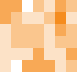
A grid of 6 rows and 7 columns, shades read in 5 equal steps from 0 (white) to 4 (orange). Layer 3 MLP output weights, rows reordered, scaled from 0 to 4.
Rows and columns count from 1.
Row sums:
14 14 13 12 11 13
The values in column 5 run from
1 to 3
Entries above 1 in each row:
5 4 5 5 2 4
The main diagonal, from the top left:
3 2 2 2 1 1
